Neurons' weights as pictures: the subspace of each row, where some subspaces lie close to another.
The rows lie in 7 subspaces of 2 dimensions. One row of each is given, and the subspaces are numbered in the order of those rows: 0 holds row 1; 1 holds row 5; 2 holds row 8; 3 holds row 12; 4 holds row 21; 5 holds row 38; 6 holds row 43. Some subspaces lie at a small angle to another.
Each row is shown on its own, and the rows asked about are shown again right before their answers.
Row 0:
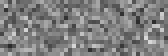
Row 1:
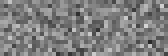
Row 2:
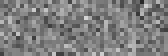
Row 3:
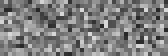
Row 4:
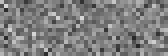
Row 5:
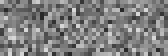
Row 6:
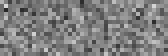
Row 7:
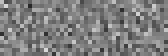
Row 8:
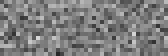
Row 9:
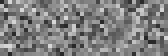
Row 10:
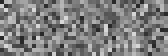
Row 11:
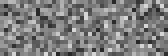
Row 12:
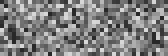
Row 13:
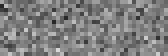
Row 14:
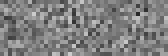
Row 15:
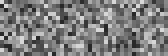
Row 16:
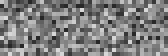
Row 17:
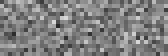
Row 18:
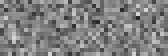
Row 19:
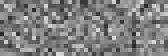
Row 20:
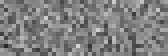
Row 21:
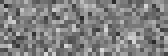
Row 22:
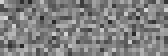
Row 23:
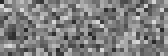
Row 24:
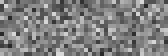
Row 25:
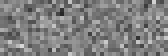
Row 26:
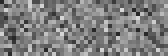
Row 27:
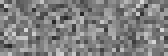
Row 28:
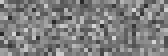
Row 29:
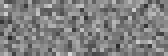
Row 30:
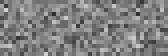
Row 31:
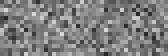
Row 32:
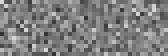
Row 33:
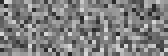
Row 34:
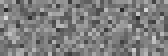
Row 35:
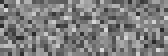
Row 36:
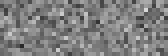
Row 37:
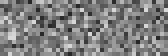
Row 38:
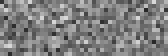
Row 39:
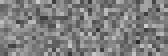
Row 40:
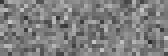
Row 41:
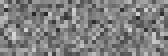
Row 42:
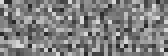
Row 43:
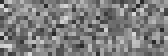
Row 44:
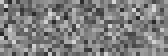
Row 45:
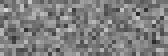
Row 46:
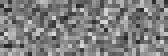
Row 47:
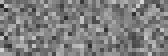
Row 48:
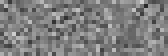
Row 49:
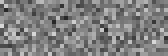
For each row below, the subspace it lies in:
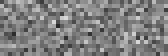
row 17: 5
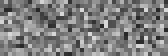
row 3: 6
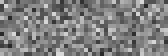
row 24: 2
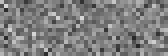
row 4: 4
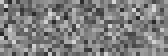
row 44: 3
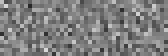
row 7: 1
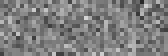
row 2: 2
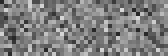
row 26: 1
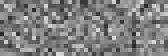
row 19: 2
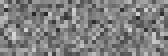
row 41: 3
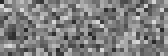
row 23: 5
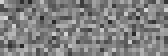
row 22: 2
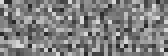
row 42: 1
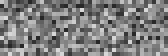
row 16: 2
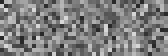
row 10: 6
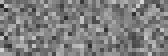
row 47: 6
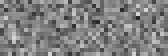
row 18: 3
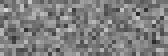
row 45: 3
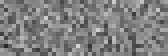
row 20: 6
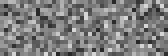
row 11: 0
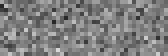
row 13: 5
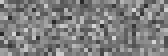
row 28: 2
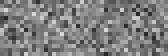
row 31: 1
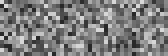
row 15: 6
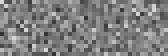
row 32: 1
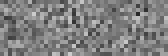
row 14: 1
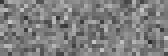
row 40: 0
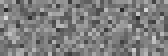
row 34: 3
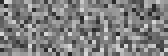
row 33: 1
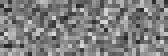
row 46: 6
